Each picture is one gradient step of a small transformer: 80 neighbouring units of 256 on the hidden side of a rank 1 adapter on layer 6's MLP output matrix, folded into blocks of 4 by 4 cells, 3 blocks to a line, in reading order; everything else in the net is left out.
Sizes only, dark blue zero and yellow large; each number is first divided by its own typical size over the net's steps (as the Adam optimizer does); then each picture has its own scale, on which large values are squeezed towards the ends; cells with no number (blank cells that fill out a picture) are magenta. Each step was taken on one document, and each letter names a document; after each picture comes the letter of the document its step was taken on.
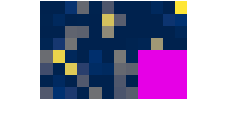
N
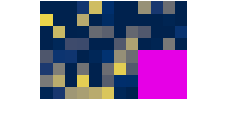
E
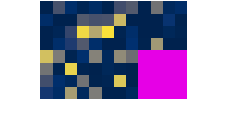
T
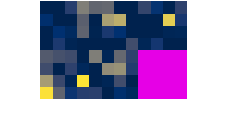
N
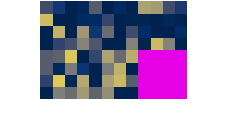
E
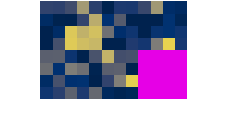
T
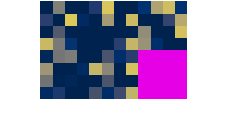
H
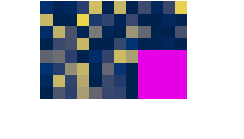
E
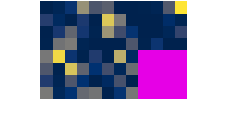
N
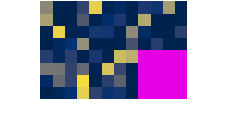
E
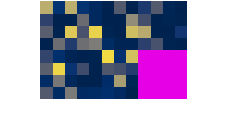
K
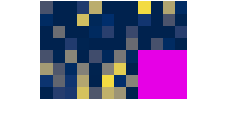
E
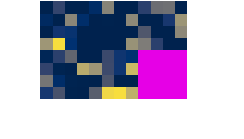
H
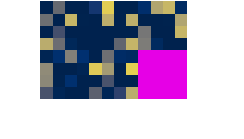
H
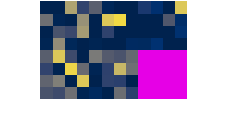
N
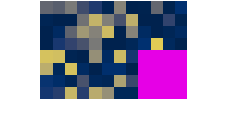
T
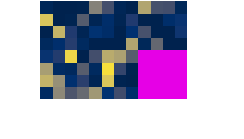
E
